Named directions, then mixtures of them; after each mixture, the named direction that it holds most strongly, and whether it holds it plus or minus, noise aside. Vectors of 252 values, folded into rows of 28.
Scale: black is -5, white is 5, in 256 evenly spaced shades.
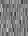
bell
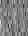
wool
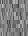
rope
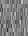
bell, minus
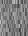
rope, plus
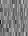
wool, minus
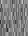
bell, minus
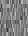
bell, minus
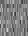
bell, plus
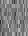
wool, minus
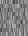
rope, minus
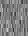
bell, plus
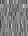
wool, minus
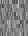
rope, minus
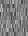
bell, plus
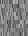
rope, plus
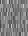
wool, minus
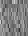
wool, plus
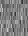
bell, plus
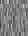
wool, minus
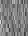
wool, plus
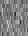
bell, plus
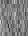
wool, plus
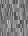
rope, minus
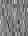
wool, plus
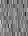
wool, plus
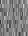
wool, minus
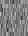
bell, minus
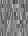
rope, minus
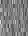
wool, plus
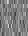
wool, minus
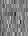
wool, minus
